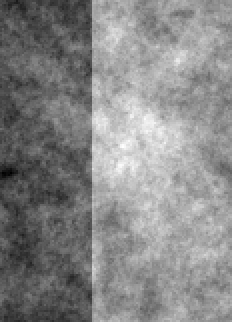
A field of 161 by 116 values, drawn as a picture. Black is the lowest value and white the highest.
Stripes: none. Lone odd cells: none. Seam: vertical, 40% of the way across, the right part higher. Ninth with the highest average: centre.
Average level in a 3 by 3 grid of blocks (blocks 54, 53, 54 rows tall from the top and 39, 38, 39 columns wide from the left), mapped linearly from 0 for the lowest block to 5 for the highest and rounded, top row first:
0 4 4
0 5 4
0 3 4
